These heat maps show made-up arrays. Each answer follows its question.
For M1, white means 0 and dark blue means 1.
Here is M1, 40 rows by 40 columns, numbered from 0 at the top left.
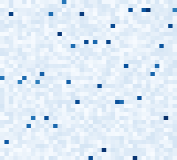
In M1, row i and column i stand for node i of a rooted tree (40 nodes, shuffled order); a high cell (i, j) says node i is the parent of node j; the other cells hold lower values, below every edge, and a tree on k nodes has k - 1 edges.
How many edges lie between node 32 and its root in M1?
2
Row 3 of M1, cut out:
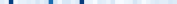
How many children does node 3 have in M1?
3
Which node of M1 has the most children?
2
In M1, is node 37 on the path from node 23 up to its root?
yes
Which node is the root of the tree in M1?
3
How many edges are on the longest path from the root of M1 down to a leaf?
8
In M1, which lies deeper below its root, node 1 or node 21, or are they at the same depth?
the same depth
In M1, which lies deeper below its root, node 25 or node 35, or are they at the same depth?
node 25
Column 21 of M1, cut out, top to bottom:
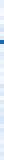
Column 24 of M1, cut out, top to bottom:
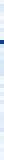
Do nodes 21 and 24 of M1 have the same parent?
yes
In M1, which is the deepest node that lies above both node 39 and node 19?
2
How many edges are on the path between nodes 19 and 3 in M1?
4
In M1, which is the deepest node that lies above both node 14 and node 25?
10
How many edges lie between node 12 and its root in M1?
6
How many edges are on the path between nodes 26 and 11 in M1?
9
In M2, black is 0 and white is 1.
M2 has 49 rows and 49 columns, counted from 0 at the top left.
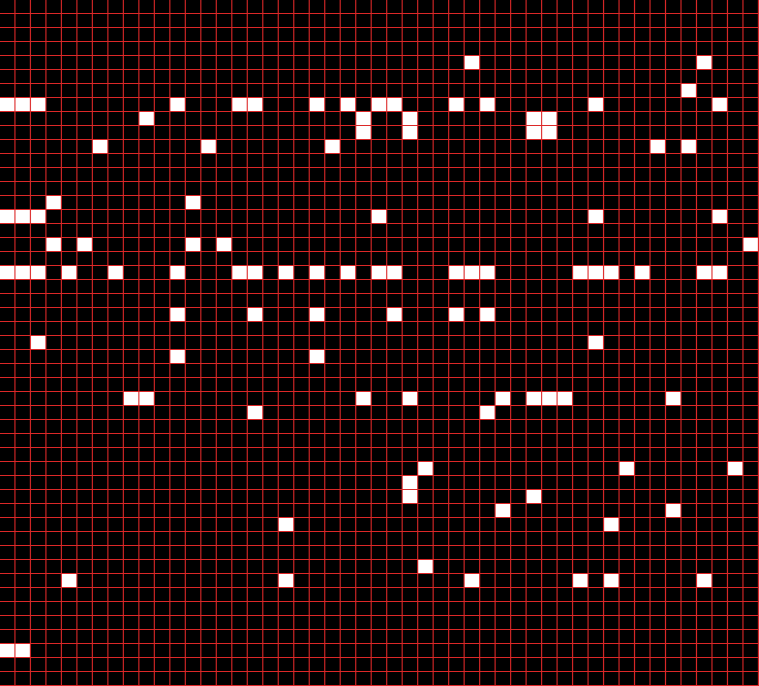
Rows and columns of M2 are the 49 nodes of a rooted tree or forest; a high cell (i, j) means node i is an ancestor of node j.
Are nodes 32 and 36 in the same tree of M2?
yes
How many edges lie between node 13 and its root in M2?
1
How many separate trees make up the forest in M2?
5
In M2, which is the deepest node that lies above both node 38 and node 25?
7
